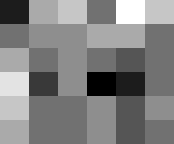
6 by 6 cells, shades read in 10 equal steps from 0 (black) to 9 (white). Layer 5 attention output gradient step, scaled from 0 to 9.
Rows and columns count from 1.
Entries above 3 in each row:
5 6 5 3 5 5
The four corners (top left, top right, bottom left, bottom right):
1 7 6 4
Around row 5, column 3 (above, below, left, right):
5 4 4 5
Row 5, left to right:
7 4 4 5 3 5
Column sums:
32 25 30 24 25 28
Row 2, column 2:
5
